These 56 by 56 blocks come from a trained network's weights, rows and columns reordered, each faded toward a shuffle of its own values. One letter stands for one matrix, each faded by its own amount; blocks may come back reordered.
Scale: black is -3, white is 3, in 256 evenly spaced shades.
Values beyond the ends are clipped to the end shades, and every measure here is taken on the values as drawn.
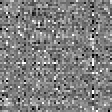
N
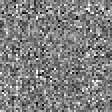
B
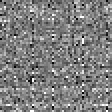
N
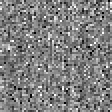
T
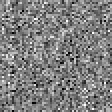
B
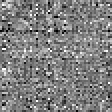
N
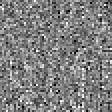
B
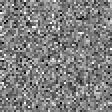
B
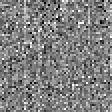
T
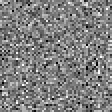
B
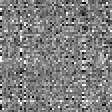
N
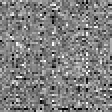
N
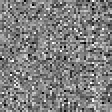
B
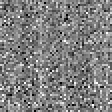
T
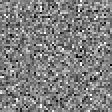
B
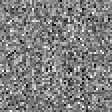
B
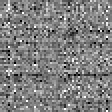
N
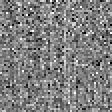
T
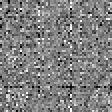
N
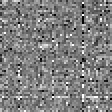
N
